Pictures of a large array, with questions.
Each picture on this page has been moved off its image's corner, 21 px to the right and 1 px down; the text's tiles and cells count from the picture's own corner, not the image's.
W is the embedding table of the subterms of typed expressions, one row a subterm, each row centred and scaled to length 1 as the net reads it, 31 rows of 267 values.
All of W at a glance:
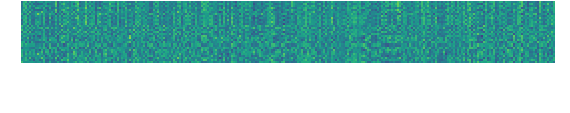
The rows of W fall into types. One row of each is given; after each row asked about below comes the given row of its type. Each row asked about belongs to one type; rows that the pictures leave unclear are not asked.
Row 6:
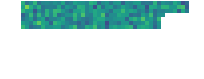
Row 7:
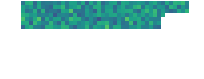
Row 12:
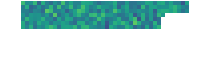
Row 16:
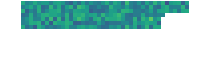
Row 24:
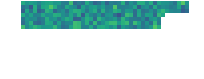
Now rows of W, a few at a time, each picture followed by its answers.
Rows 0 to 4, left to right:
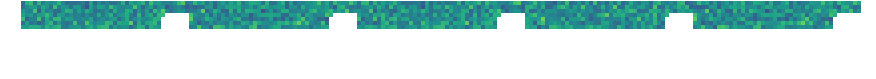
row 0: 24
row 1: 12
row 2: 24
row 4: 12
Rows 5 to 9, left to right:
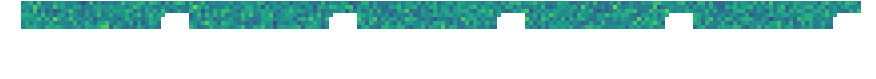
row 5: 7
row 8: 16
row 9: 7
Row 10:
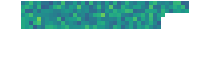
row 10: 7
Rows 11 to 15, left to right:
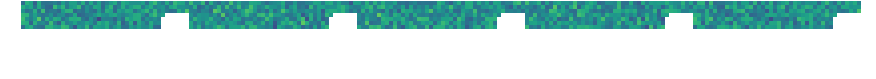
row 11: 7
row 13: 24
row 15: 7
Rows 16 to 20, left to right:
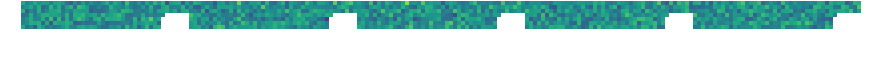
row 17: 7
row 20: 12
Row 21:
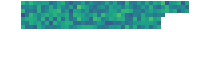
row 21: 16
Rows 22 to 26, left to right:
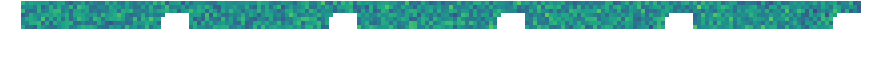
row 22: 16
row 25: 24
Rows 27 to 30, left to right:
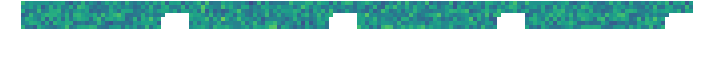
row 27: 16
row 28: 7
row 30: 16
